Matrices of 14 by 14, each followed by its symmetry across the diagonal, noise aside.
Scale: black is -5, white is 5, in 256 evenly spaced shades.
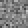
neither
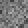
symmetric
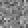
neither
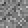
symmetric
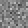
neither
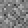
symmetric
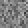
neither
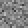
neither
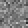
neither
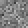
symmetric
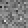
neither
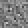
antisymmetric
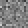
antisymmetric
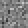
antisymmetric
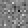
neither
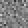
antisymmetric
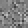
antisymmetric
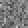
neither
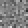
antisymmetric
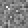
symmetric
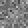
symmetric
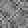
symmetric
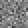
antisymmetric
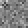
symmetric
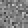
antisymmetric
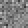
symmetric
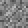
symmetric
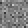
antisymmetric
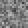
antisymmetric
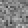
neither
